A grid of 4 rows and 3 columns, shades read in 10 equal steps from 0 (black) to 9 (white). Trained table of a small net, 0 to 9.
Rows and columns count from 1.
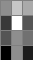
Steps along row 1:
up down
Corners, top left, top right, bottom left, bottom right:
5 6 0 1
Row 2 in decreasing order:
9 3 2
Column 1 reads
5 2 3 0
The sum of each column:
10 26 14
